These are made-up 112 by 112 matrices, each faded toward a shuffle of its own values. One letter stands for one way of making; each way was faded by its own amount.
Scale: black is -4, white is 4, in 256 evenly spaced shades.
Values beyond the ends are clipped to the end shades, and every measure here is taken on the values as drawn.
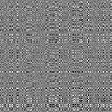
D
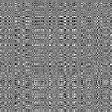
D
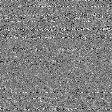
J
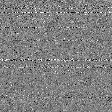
J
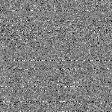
J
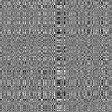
D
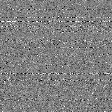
J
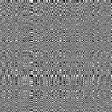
D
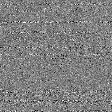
J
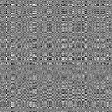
D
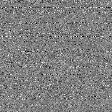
J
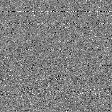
J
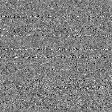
J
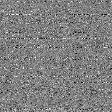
J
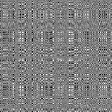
D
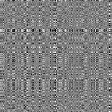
D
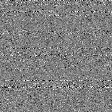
J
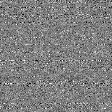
J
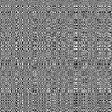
D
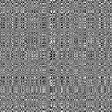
D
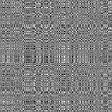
D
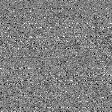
J
